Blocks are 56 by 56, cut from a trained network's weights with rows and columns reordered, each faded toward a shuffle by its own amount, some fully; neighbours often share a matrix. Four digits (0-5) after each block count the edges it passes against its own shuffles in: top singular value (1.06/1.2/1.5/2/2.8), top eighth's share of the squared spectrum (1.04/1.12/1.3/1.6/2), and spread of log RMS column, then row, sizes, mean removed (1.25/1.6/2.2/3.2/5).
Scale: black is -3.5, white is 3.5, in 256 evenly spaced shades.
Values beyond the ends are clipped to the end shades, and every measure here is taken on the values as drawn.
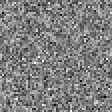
0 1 0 0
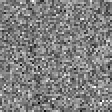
0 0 0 0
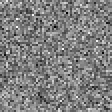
0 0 0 0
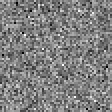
0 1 0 0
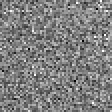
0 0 0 0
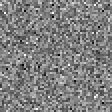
0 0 0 0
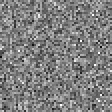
1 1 0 0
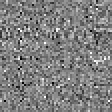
3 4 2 2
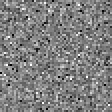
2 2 0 0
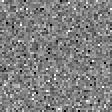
0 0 0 0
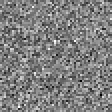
0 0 0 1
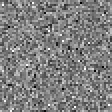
1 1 0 1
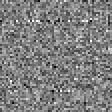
2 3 0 2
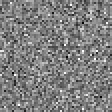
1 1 0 0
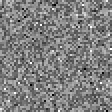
0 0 0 0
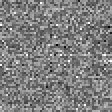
1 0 0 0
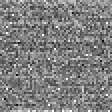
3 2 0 1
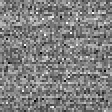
3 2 0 0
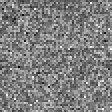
1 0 0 0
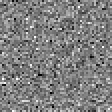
3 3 1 1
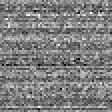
4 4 1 2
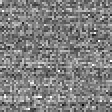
3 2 0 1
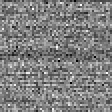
3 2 0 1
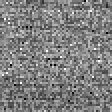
2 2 0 0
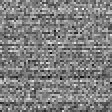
4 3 0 1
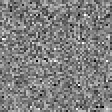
2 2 1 2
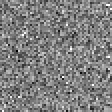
1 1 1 0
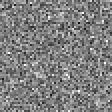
1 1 0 0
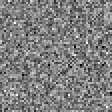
2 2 0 1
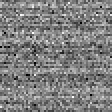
3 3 1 1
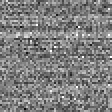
3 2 0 1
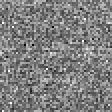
1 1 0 0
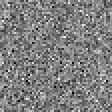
1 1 0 1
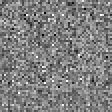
2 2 0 2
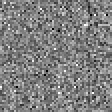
2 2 0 1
